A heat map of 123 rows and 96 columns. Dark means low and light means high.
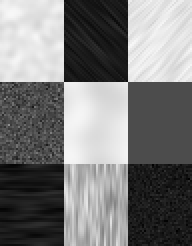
The table splits into 3 rows of 3 panels. Panel 1,1: very high, blotchy, faint in contrast. Panel 1,2: very low, slanting down to the right, faint in contrast. Panel 1,3: very high, slanting up to the right, faint in contrast. Panel 2,1: low, fine-grained. Panel 2,2: very high, smooth, faint in contrast. Panel 2,3: low, flat. Panel 3,1: very low, streaked across, faint in contrast. Panel 3,2: high, streaked downward. Panel 3,3: very low, fine-grained, faint in contrast.
